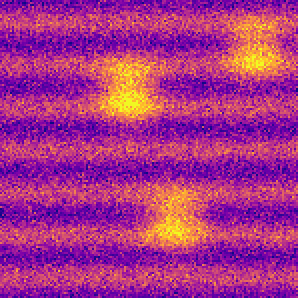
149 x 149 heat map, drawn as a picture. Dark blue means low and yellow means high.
Overall the values sit about 40% of the way up the scale. No overall slope runs across the table. Stripes running across repeat 7 times from top to bottom. There are three bumps. No single row or column stands out from its neighbours.
